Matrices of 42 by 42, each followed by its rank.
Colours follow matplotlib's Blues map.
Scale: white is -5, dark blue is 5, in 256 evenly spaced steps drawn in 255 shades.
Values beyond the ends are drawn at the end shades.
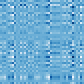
two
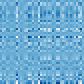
two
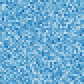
full rank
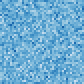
full rank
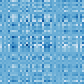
two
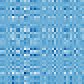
two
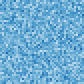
full rank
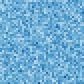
full rank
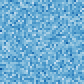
full rank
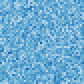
full rank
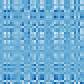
two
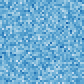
full rank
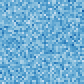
full rank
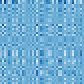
two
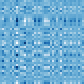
two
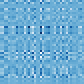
two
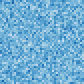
full rank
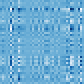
two
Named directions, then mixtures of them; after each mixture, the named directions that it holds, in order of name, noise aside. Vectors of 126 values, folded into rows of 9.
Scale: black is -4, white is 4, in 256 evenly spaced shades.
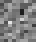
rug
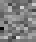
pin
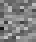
pin, rug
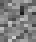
pin, rug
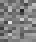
pin, rug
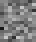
pin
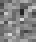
rug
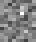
pin, rug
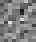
rug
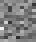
pin, rug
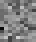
pin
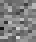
pin, rug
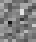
rug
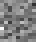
pin, rug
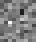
rug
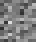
pin, rug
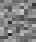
pin, rug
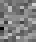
pin, rug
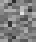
pin, rug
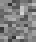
pin, rug
